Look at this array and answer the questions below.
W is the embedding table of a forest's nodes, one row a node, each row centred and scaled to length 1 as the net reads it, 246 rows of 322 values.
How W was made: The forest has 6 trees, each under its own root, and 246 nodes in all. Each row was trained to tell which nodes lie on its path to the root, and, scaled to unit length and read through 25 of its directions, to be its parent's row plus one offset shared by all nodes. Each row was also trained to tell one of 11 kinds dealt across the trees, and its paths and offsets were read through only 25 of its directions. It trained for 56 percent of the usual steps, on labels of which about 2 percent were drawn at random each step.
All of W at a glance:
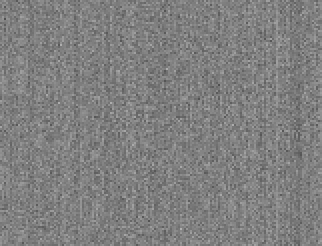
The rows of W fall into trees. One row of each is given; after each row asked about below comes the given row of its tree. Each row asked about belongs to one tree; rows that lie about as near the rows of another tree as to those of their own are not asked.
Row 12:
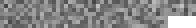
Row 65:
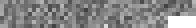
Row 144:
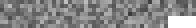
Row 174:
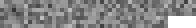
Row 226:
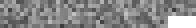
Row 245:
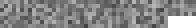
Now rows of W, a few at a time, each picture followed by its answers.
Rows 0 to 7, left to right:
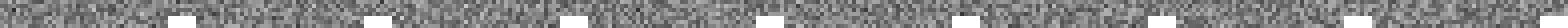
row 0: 245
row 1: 174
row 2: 174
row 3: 226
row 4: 245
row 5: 65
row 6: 12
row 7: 226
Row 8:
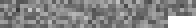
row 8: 226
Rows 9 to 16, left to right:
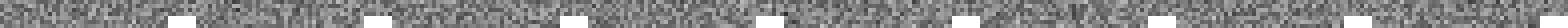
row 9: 245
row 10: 245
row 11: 174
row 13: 144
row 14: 144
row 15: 144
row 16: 174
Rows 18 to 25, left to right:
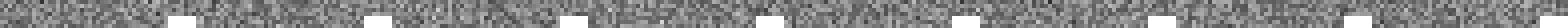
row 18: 12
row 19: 12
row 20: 174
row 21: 65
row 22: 12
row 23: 144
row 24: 65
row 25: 144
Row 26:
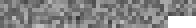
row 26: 12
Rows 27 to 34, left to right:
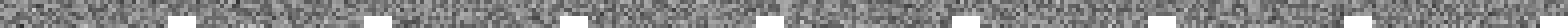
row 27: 174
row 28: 12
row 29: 226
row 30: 226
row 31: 65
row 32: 245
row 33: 245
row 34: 144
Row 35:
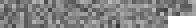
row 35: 226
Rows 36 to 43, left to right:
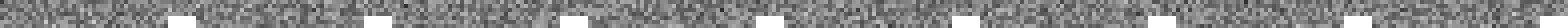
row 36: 12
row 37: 174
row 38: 65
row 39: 65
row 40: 226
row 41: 12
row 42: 174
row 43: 245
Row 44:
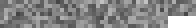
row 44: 144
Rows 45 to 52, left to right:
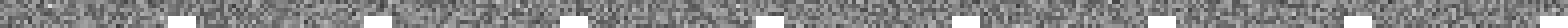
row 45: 12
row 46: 12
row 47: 144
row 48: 174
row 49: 245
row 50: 12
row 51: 245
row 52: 226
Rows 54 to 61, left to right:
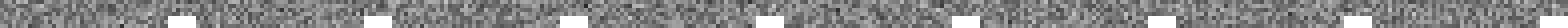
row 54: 245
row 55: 226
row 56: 65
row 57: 174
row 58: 226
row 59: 245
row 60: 65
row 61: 245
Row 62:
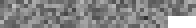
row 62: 226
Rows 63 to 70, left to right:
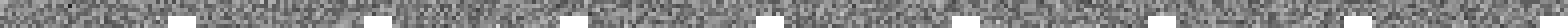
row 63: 65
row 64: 65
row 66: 144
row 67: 65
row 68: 245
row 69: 144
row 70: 174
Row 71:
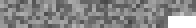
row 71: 65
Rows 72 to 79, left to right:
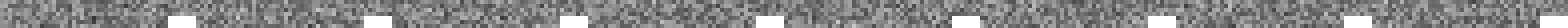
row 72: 65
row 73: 174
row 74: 226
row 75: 65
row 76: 245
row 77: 65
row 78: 65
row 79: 174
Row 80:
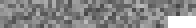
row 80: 65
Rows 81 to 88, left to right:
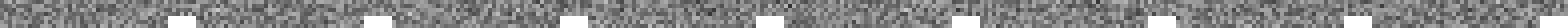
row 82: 65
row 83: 65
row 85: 12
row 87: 245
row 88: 65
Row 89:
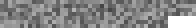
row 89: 245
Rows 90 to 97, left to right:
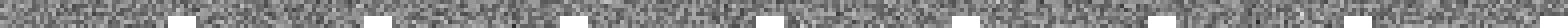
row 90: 144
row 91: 174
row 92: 245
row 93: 245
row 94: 226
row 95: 245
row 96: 12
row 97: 12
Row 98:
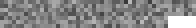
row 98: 12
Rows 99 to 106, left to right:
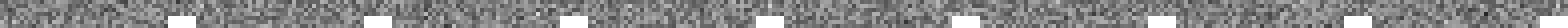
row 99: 12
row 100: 65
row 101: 245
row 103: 65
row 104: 245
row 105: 144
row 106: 65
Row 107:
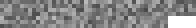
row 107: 144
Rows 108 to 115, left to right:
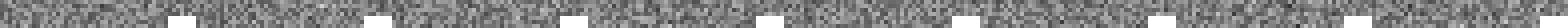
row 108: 144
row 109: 144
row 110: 226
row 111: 245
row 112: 245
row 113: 12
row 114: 245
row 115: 144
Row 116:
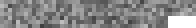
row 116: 65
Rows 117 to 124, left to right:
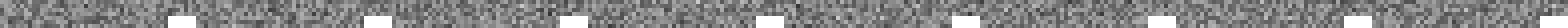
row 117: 144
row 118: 144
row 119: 245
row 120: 144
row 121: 174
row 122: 12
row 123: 245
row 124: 245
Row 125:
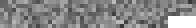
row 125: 245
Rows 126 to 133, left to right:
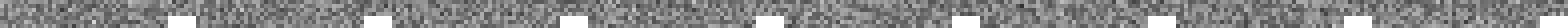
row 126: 174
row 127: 65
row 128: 12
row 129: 174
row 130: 226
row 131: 226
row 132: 144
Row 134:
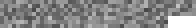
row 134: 245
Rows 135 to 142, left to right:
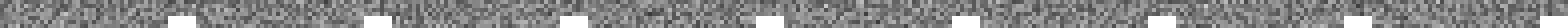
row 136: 12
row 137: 12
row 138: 12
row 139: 245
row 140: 245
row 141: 12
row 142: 245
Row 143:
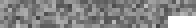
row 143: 65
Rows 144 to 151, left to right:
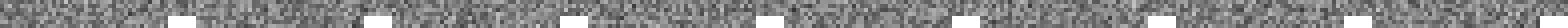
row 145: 65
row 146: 144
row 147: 245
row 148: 65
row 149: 65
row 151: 144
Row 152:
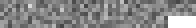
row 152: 12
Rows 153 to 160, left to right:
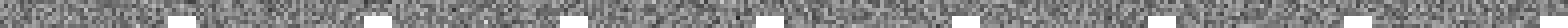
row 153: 245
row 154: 12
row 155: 174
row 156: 245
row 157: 245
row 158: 245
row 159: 65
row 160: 245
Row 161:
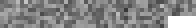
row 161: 245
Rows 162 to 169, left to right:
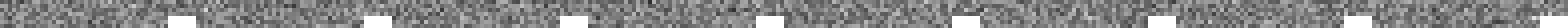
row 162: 226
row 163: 174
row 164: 174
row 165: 144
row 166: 144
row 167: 245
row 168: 174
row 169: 174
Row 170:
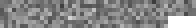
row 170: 174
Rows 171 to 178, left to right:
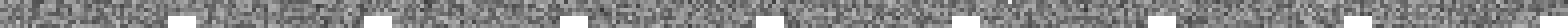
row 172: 65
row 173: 245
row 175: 226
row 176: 174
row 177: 144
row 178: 65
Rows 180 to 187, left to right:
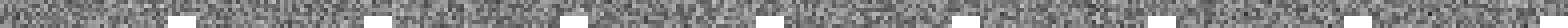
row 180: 174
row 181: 245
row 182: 65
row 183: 144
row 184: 65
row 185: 245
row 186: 245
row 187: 144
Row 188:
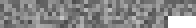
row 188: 144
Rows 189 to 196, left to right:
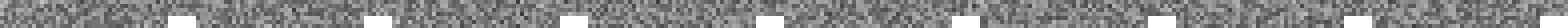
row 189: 65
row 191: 12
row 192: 12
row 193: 65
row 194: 65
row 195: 226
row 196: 226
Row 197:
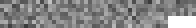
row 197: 12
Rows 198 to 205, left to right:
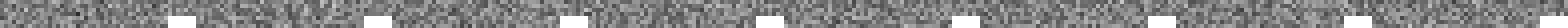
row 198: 174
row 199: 144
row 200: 12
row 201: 144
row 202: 174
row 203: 12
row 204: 144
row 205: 12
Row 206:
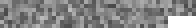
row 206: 144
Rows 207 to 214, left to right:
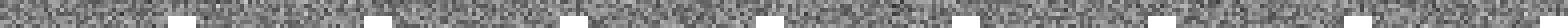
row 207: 12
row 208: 144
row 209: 12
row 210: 65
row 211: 245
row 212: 226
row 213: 144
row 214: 144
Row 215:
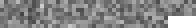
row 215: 245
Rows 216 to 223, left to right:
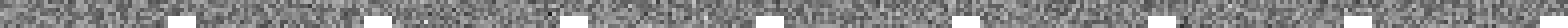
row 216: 245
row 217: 144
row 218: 174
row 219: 245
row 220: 12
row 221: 65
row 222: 226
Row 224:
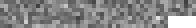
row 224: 12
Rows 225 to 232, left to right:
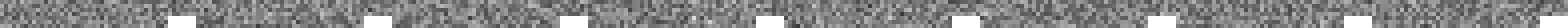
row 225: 174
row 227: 226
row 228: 144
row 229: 12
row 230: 65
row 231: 245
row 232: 65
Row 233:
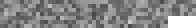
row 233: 144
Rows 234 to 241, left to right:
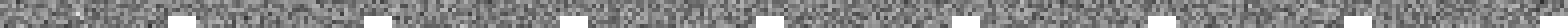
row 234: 226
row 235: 174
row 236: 65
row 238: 174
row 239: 65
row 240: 65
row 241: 65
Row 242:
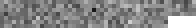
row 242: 144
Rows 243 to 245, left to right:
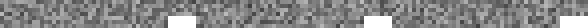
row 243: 245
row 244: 144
